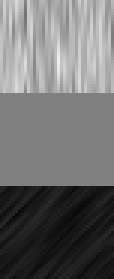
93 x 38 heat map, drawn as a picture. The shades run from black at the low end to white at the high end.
The table splits into 3 rows of 1 panel. Panel 1,1: high, streaked downward. Panel 2,1: middling, flat. Panel 3,1: very low, slanting up to the right, faint in contrast.
